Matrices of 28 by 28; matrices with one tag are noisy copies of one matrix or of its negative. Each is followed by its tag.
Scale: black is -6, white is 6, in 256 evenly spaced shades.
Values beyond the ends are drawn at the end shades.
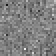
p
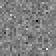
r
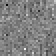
p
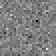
r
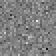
r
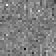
p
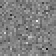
r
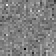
p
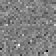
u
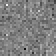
p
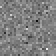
r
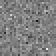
r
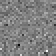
u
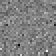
u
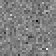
r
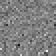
u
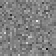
r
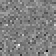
u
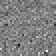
u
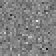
r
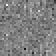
p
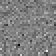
u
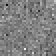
p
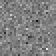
r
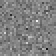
r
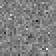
r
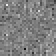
p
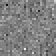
p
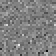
u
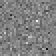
r
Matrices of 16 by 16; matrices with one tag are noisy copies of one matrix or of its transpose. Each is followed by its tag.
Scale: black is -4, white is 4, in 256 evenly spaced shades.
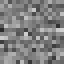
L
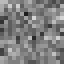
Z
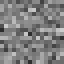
L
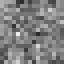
Z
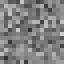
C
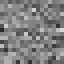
L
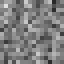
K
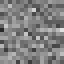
L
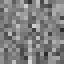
L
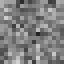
Z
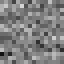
K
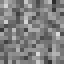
K
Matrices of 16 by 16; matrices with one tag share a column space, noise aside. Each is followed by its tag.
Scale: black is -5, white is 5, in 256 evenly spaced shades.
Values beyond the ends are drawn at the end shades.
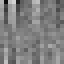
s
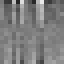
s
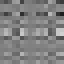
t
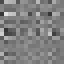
t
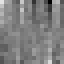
s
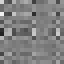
t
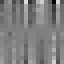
s
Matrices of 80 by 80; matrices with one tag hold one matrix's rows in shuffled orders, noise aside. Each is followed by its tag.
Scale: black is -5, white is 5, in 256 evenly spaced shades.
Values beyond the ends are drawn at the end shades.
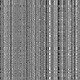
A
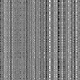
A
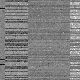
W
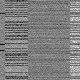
W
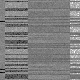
W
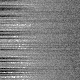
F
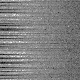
F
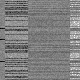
W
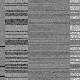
W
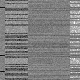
W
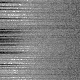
F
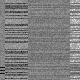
W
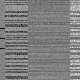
W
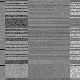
W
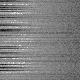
F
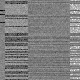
W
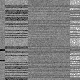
W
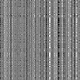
A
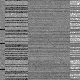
W
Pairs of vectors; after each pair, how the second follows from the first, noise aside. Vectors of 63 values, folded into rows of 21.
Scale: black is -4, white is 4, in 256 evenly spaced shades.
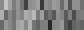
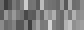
negated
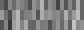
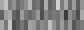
negated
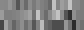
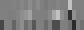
partly zeroed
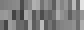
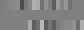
partly zeroed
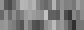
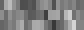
negated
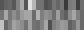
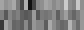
negated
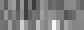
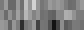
negated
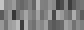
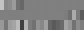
partly zeroed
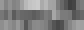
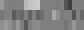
partly zeroed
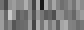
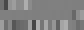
partly zeroed
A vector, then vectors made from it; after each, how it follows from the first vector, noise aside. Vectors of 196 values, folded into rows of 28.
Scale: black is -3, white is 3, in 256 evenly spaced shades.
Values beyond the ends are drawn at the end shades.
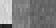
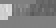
partly zeroed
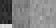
negated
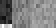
negated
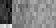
negated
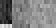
negated
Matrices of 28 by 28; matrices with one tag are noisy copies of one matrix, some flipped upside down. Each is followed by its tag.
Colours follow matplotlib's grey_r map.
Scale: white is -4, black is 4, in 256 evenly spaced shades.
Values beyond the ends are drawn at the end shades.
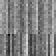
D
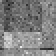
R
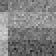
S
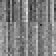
D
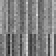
D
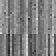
D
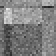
R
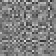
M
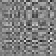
M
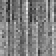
D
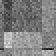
R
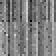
D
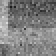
S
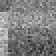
S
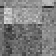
R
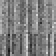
D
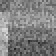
S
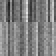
D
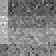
S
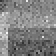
S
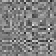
M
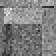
R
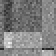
R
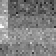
S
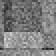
R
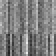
D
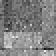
R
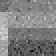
S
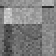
R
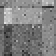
R
